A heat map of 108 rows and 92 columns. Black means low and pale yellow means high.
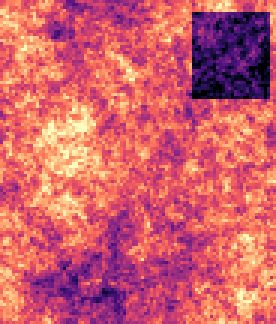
Ninth with the highest average: middle left. Stripes: none. Ninth with the lowest average: top right. Mirror symmetry: none. Odd patch: lower, in the top right.
